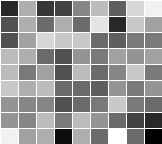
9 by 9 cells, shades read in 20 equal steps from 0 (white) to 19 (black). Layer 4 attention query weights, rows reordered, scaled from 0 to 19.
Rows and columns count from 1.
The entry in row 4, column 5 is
8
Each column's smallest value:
1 6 3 4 4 2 0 3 1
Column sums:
73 66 72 102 70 80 79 74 89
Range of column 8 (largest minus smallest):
11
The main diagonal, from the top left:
16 6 3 13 5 12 4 14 19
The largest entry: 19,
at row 9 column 9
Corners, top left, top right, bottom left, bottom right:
16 1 1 19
